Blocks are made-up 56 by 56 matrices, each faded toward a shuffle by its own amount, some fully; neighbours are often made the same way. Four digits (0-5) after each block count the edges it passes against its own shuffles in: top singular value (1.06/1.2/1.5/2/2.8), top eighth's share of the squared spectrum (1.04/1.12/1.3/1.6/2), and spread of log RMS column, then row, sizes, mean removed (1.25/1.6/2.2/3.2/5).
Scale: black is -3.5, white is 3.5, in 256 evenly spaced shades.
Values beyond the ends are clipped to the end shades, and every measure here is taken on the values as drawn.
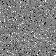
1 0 0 0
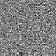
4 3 1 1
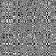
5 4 3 3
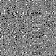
4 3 1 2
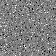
0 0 0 0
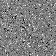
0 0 0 0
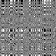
5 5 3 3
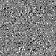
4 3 1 2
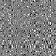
4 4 2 2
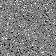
0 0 0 0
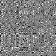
4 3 2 2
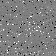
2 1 0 1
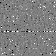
3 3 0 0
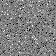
0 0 0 0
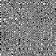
4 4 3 2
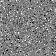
1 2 0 0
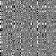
4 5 3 2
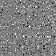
3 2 1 1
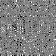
4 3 1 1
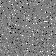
1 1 0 0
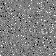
2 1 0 0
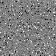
2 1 0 0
